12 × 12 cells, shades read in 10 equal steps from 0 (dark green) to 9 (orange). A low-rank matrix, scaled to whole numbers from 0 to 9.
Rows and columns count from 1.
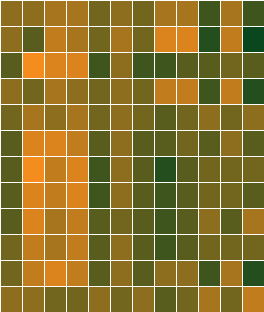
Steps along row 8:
up down up down up down down up up same down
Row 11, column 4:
7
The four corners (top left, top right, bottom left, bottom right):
5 2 5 7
